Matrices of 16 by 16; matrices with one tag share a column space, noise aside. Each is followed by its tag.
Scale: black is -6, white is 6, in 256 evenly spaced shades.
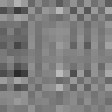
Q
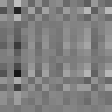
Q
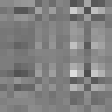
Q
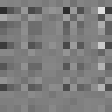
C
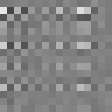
C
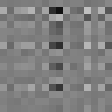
C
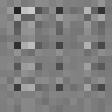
C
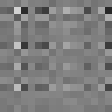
C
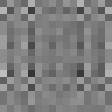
Q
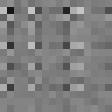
C
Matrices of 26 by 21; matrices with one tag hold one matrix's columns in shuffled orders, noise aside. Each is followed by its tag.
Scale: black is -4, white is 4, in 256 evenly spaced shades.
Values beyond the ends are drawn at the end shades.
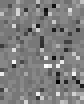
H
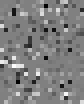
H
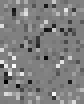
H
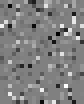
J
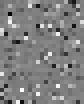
J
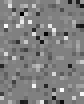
J
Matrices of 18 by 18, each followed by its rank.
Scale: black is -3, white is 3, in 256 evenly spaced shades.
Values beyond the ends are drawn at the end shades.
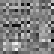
three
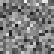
full rank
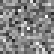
full rank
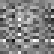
three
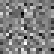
three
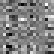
three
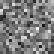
full rank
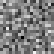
full rank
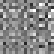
three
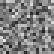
full rank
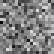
full rank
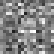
three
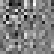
three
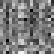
three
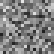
full rank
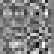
three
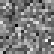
full rank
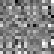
three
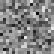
full rank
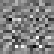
three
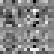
three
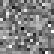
full rank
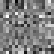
three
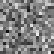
full rank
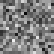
full rank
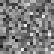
full rank
